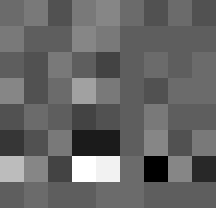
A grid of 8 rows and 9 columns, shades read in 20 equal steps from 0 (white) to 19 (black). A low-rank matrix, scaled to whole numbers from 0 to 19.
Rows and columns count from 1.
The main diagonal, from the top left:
11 12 10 7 13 12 19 12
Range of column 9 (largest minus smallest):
6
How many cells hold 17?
2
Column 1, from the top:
11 10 12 9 13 15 5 12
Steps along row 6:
down down up same down down up down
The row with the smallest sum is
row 7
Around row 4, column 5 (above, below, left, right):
14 13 7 12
